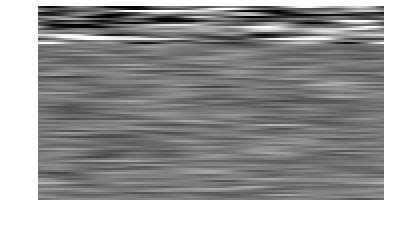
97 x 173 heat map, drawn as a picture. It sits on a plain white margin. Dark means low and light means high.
Histogram: heavy tails on both sides. Mirror symmetry: none. Slope: none. Grain: streaks across. Seam: horizontal, 20% of the way down, the bottom part calmer.
